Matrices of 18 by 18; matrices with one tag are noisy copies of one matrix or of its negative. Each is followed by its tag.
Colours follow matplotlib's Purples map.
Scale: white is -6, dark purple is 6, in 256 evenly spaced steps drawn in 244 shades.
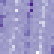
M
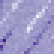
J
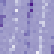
M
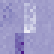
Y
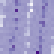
M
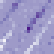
J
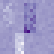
Y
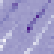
J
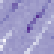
J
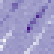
J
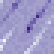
J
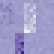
Y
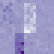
Y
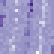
M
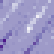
J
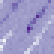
J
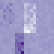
Y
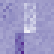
Y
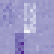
Y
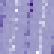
M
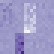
Y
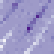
J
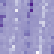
M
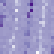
M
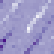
J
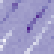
J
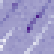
J
